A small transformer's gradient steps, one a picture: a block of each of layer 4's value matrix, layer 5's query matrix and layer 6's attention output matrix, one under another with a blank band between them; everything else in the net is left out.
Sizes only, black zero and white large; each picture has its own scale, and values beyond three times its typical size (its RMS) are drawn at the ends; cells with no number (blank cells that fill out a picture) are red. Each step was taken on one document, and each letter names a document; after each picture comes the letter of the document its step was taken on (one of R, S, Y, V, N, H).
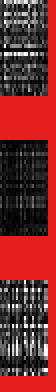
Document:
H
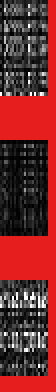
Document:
H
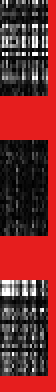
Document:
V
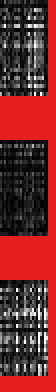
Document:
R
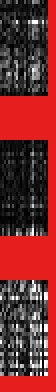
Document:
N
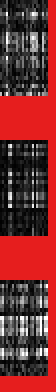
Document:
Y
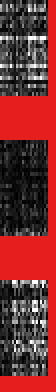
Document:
Y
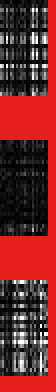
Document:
Y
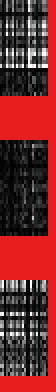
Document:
Y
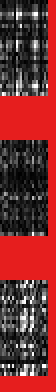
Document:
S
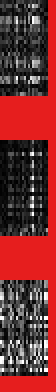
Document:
N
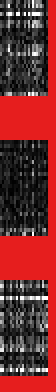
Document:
N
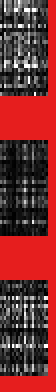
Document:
H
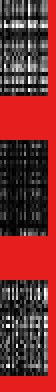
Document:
R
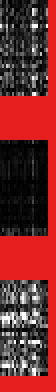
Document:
V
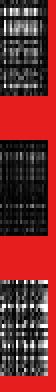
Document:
H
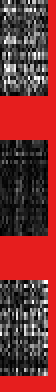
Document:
R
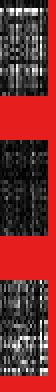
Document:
S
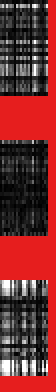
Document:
V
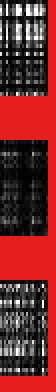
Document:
S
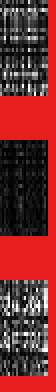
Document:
H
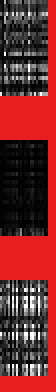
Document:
H
